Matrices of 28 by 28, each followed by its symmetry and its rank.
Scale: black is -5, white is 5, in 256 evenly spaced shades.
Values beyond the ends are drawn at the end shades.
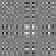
symmetric, rank two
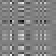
neither, rank one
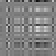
neither, rank one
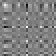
symmetric, rank two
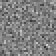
antisymmetric, full rank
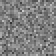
antisymmetric, full rank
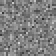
antisymmetric, full rank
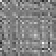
symmetric, rank three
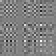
symmetric, rank two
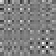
symmetric, rank two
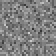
antisymmetric, full rank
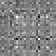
symmetric, rank three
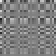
neither, rank one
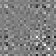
symmetric, rank three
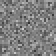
antisymmetric, full rank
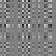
neither, rank one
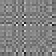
symmetric, rank two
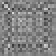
symmetric, rank three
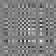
symmetric, rank two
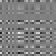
neither, rank one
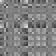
symmetric, rank two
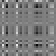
neither, rank one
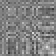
symmetric, rank three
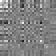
symmetric, rank three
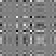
symmetric, rank two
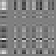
neither, rank one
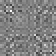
symmetric, rank three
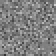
antisymmetric, full rank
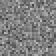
antisymmetric, full rank
